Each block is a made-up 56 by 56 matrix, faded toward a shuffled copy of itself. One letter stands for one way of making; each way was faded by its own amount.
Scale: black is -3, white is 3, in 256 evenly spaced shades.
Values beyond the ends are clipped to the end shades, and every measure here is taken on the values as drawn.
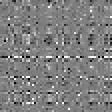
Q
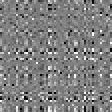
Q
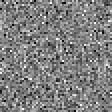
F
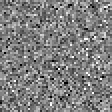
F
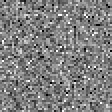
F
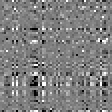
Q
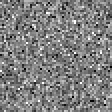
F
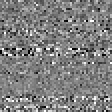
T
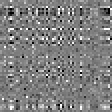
Q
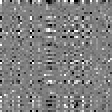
Q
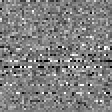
T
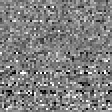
T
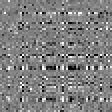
Q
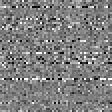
T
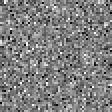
F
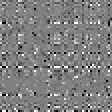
Q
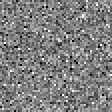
F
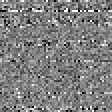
T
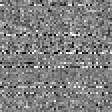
T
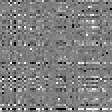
Q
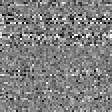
T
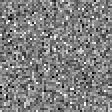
F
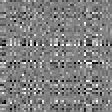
Q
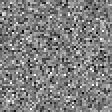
F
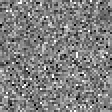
F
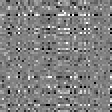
Q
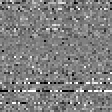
T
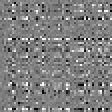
Q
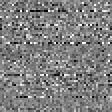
T
